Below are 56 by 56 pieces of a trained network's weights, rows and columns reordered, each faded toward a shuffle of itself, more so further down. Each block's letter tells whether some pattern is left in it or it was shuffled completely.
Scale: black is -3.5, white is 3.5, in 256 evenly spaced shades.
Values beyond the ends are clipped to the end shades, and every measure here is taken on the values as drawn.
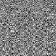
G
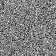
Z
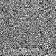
G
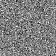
Z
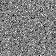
Z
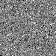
Z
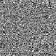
G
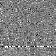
G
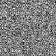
G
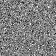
Z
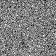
Z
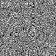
G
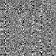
G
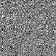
G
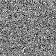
Z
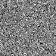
Z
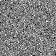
Z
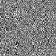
G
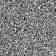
Z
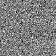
G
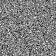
Z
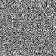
G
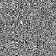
G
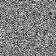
G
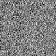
G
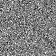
Z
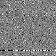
G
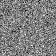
Z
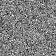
Z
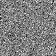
Z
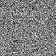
G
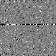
G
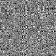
G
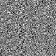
G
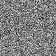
Z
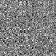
G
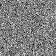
Z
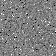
Z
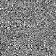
G
